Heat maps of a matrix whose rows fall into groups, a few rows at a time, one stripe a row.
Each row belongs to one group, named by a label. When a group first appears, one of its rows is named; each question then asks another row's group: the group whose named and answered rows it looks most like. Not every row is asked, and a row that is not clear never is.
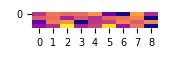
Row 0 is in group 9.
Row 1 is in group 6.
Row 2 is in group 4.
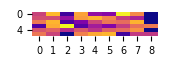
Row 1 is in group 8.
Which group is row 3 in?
4
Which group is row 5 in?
8
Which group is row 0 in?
6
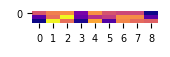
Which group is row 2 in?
4
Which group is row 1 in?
4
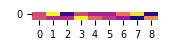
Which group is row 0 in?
6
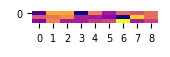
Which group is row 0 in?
4
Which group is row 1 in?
9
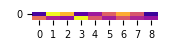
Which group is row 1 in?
8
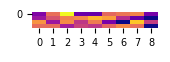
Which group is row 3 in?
6
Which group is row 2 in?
9
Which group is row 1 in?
8
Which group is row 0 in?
4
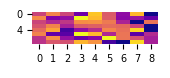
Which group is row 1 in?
8
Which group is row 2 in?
8
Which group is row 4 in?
6
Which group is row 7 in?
9
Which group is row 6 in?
6
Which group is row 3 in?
6
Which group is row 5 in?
8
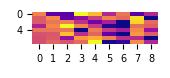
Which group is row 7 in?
9
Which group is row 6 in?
8
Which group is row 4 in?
4
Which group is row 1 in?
6
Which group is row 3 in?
9
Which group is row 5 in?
9
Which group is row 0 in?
8
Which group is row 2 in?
9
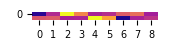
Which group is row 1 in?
8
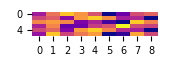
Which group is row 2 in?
9
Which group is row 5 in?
9
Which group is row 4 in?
8
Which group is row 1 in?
8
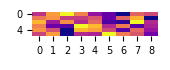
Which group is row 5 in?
6
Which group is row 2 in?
9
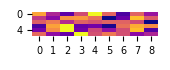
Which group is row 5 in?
8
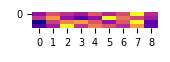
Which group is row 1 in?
6
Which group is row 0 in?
4
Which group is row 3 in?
4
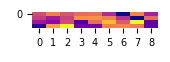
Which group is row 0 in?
9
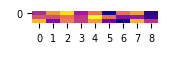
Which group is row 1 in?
8
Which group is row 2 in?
9
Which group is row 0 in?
4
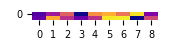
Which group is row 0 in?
4
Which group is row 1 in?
6
